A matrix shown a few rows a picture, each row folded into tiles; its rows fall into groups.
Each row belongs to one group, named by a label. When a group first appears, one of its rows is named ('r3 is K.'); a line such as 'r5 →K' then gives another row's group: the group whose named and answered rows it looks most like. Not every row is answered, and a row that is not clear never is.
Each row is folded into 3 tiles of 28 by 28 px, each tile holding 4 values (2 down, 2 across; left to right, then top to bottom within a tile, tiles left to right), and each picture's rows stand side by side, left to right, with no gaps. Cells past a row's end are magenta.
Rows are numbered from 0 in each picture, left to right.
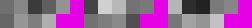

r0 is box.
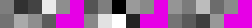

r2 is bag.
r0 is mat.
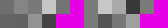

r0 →mat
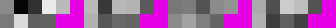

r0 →mat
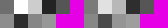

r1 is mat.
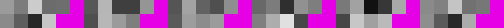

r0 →bag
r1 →box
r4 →box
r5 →bag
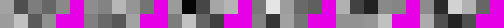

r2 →mat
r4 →box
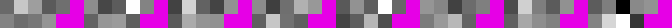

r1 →mat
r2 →box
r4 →mat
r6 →box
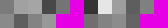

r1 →box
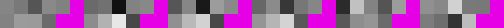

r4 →box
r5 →bag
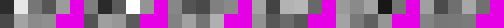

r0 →box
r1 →mat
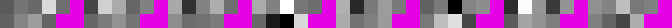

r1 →box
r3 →bag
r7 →bag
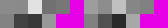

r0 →bag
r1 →bag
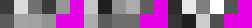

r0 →box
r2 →mat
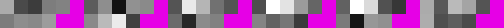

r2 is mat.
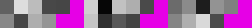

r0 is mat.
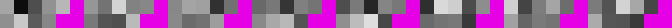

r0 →mat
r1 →bag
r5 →box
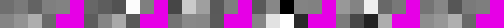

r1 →mat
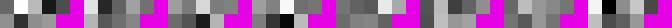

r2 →bag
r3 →bag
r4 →mat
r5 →box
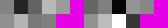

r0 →mat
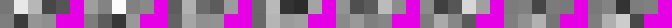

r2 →box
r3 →box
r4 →mat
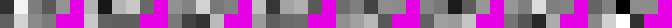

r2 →bag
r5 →box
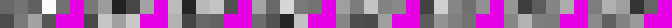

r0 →mat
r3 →bag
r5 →box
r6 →mat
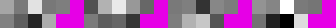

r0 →bag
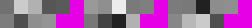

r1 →bag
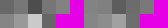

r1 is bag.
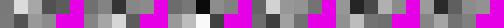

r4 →mat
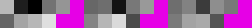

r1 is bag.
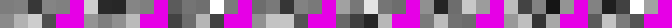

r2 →mat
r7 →mat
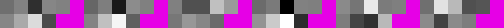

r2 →mat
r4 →bag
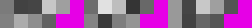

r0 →mat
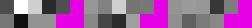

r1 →bag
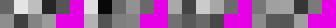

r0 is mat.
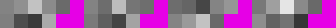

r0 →bag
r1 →bag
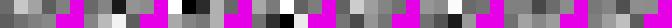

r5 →bag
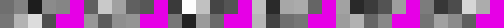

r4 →mat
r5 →mat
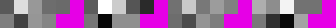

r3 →bag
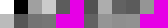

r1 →box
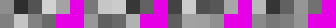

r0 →mat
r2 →box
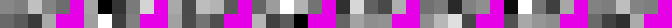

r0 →bag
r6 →box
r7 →bag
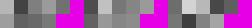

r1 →box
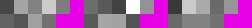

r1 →mat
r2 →box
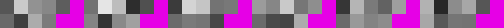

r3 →bag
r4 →box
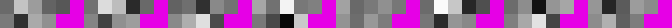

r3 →bag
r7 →mat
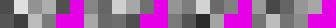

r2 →bag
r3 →mat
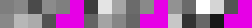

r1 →box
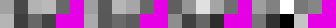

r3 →bag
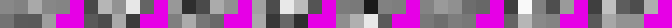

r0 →bag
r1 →mat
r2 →mat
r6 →box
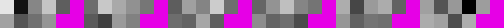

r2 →mat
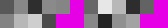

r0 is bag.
